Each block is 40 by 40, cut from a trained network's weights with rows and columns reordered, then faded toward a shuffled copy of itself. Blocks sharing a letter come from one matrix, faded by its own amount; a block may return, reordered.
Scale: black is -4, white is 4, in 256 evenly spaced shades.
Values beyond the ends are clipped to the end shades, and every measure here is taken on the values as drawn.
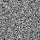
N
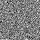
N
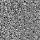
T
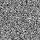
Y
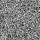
N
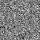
T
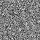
N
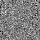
T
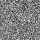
Y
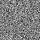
N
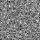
T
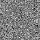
T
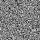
Y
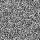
Y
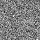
Y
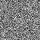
N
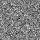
N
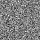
N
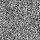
N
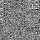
T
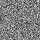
N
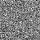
Y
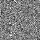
T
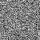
Y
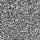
T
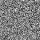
N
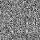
T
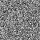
Y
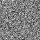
Y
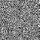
T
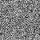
Y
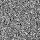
N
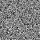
N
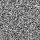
N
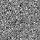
T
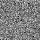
Y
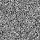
Y
